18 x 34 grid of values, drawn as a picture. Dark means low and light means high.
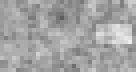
Ninth with the lowest average: top middle. Odd patch: higher, in the middle right. Grain: blotchy. Roughest part: middle right. Ninth with the highest average: middle right.
